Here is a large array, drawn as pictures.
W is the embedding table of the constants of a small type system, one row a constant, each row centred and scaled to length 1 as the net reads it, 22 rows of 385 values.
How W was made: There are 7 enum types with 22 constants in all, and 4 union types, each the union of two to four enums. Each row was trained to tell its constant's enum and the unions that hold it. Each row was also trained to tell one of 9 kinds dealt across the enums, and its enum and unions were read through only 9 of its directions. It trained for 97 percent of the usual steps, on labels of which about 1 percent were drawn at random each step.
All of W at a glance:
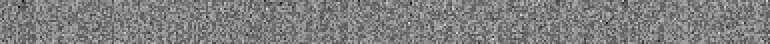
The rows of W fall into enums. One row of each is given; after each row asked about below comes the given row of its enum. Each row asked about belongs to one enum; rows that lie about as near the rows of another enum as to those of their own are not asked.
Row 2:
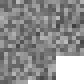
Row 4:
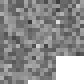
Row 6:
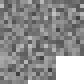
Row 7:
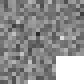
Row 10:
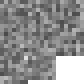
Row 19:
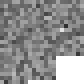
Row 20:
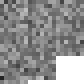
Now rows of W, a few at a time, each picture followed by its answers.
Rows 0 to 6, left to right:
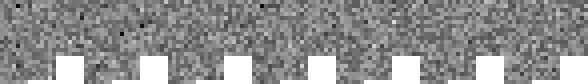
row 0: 2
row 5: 19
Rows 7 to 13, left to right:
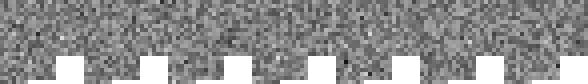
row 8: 7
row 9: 6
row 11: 20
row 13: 20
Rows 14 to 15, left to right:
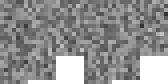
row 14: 4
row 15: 19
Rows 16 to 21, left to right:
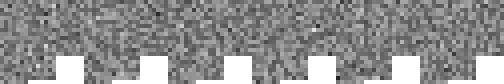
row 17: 20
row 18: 4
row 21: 2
